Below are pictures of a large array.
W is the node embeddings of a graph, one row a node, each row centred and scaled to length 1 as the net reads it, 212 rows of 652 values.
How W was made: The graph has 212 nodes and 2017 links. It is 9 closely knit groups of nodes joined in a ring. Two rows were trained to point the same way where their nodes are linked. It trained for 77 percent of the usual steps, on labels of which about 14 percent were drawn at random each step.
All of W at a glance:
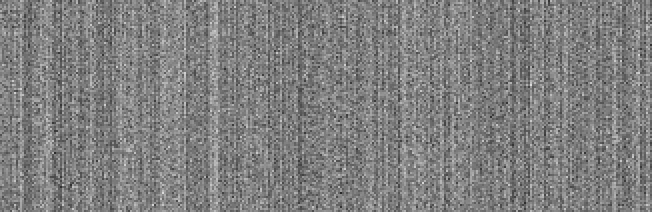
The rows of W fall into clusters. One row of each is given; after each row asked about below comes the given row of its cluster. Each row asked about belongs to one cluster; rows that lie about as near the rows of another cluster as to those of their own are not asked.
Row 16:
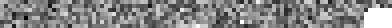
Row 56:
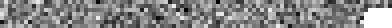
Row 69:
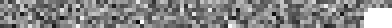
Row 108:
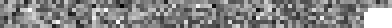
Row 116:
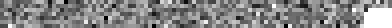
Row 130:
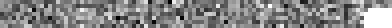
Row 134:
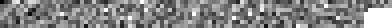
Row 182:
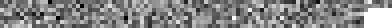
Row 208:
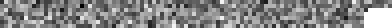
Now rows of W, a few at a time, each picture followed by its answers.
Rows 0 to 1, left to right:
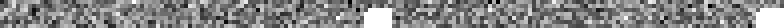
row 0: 134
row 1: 116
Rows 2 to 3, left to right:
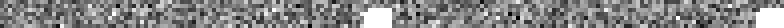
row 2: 116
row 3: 134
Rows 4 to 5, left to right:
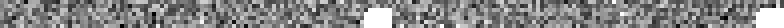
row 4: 16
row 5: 208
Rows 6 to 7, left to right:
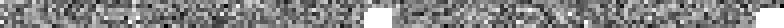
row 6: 108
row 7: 56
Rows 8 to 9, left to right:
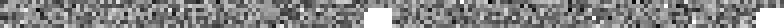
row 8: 108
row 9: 56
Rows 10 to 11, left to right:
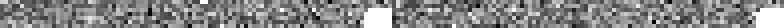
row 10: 130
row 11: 116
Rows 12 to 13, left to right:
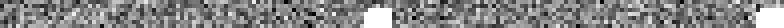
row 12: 134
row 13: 116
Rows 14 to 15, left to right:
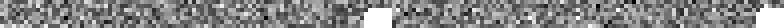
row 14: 56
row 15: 16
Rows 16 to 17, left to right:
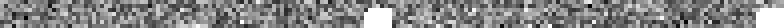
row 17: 108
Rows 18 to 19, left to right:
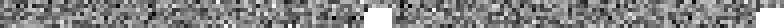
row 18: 116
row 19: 56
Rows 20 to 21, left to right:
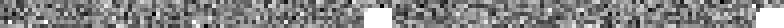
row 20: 182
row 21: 130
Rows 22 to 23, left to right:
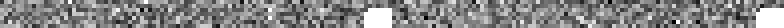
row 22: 56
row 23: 208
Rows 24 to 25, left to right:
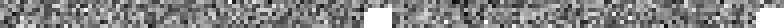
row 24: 16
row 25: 108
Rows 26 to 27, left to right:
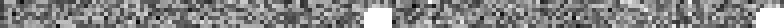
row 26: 116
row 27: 116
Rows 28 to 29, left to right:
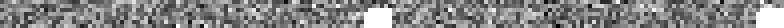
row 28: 134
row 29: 108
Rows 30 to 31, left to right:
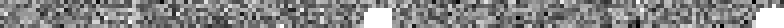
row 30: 108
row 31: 130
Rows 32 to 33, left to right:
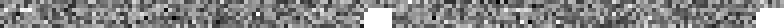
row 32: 108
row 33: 108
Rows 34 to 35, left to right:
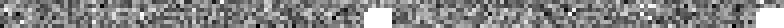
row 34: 108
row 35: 108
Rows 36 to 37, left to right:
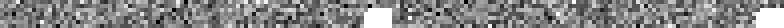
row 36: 130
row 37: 56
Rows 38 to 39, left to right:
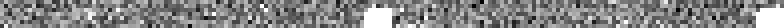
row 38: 69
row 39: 208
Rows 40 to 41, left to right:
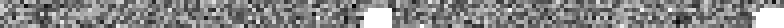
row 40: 69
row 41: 116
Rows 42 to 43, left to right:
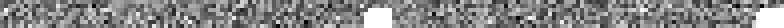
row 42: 134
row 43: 130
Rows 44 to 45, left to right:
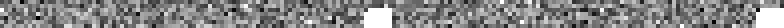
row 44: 208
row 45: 116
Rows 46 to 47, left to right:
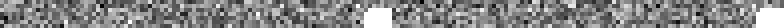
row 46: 108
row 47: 130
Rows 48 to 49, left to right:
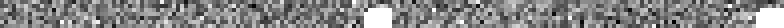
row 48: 208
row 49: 134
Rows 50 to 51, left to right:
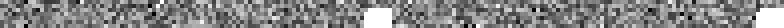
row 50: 16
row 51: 56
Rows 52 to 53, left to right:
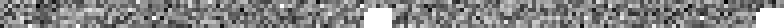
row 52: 69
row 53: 134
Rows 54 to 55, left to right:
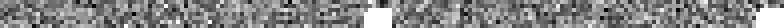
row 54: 130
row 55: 16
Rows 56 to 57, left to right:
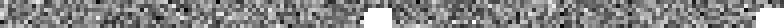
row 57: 182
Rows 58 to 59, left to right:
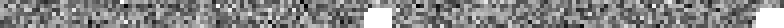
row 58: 16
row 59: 69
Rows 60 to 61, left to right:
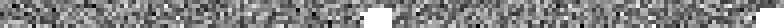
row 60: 130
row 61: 134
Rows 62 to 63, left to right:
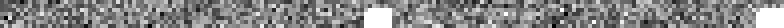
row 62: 182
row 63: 108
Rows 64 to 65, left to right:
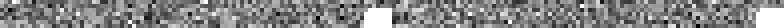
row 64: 130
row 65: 108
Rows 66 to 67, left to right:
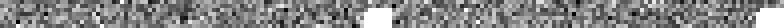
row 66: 16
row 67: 134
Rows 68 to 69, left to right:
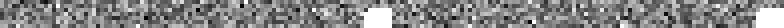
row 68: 130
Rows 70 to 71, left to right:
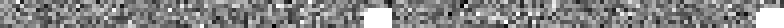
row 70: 69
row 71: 116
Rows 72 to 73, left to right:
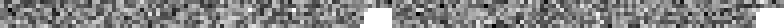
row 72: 130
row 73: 130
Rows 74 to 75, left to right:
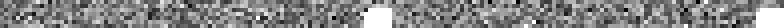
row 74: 116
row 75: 69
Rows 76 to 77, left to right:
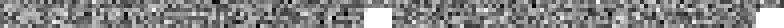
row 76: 108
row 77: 116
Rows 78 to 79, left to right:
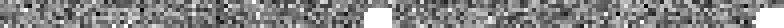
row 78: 108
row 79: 130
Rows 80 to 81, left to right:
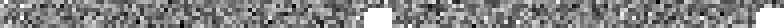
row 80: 56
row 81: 134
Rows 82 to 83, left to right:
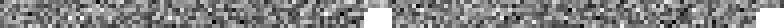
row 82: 69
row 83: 69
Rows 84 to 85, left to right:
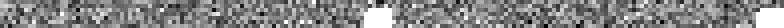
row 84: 16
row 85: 56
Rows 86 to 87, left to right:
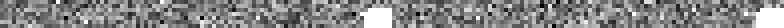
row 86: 116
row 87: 16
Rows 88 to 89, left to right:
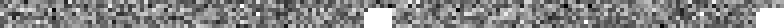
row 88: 208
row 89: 108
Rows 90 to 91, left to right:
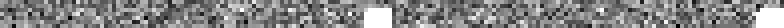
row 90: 130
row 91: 116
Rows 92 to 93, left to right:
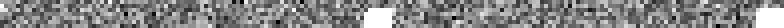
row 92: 16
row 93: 69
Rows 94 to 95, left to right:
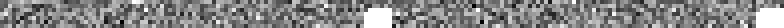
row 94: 134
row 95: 182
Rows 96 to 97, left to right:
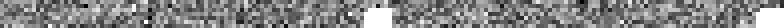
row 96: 69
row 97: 56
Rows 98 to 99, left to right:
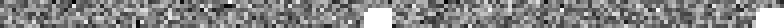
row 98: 116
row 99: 69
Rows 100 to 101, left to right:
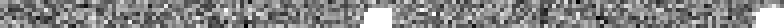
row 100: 130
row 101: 69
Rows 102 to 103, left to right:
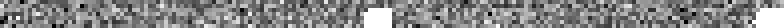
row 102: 208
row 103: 108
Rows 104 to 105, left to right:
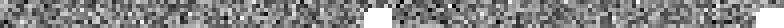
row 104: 16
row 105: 130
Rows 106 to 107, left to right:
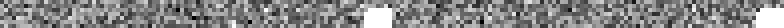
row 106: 69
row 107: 16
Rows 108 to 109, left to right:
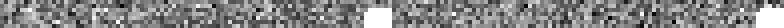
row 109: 134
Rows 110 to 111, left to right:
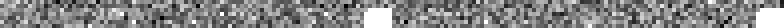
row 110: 108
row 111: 182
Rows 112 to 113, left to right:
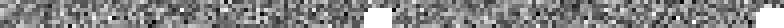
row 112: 16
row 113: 134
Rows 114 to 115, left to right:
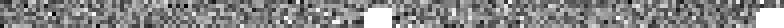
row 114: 182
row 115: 208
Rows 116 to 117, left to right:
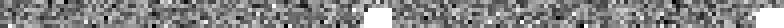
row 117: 130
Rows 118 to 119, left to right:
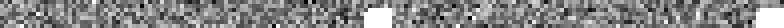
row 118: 208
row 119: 69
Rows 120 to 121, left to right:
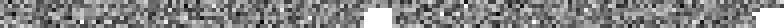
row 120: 69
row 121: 56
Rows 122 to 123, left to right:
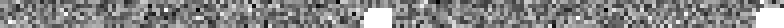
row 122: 130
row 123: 16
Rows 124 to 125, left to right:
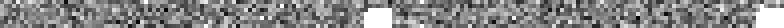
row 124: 56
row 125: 69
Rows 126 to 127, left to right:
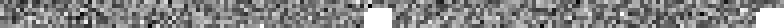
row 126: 182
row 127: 134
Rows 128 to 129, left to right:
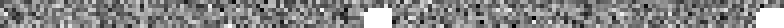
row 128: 208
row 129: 208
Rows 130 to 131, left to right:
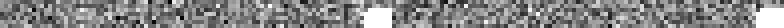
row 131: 116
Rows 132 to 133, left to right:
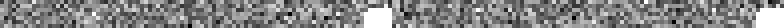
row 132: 56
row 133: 16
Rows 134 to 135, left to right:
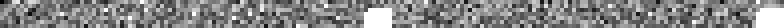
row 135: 69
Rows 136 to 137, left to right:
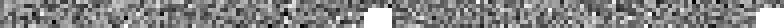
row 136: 134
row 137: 182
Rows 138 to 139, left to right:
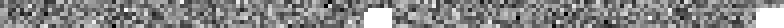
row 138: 56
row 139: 108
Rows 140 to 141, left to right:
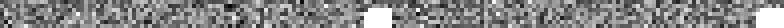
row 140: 182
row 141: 182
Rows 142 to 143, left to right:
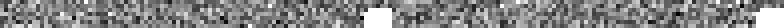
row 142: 208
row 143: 134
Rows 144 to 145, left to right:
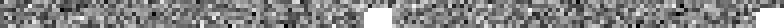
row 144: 116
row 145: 56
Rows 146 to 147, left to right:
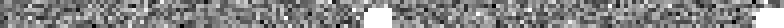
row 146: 116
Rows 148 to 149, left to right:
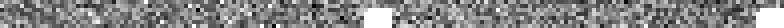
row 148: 130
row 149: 208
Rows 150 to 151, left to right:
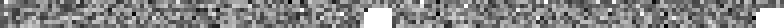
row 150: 116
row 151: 208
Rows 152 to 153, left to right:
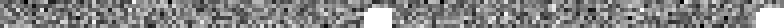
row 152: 182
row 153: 116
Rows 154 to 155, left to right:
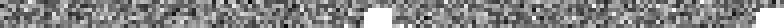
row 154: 16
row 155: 56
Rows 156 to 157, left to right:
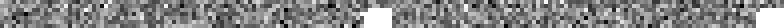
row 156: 16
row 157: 208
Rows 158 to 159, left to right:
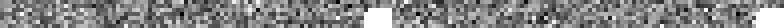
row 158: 130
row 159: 130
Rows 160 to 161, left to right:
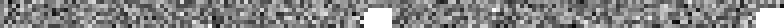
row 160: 56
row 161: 56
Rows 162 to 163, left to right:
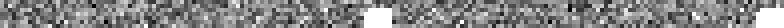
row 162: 130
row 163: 56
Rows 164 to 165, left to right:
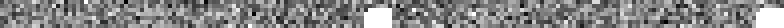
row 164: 208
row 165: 130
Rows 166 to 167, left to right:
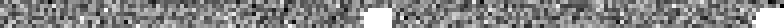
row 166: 208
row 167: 16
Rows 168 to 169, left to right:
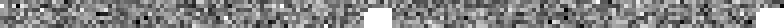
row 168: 56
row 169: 130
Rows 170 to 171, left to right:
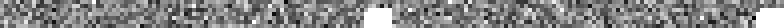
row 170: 69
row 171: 56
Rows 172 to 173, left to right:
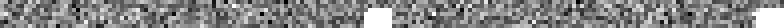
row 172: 16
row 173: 69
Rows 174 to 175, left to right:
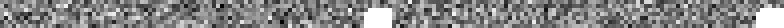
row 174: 16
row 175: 16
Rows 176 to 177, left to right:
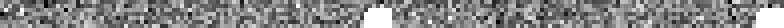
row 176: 130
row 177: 130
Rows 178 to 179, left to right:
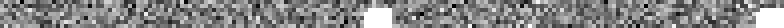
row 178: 69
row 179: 56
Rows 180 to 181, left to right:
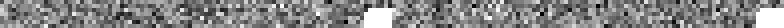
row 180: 56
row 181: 16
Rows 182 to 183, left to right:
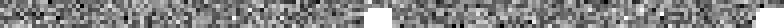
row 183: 130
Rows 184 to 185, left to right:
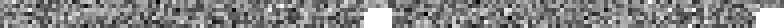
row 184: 69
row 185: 116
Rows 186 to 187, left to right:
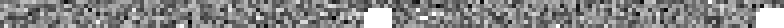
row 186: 134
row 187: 182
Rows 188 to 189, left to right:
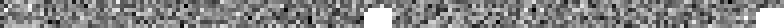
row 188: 208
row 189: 134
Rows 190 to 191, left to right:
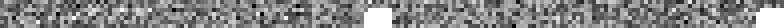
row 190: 116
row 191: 134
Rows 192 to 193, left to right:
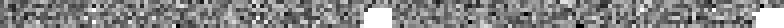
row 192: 116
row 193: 130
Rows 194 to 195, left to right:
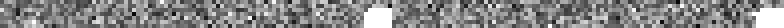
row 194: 116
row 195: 16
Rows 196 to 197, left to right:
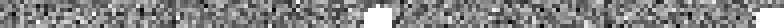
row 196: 134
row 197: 56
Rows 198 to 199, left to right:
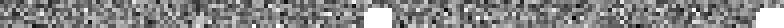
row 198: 182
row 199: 16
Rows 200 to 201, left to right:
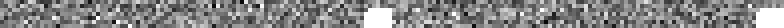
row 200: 16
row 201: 108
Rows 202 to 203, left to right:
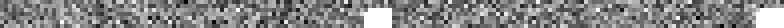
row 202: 208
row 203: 116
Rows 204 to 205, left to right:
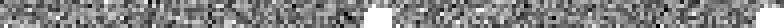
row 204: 69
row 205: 69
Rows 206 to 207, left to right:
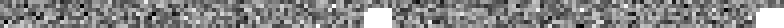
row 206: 182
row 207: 130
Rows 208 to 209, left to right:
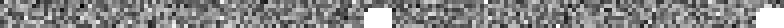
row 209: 182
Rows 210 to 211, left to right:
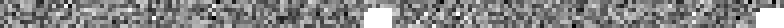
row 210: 69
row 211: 56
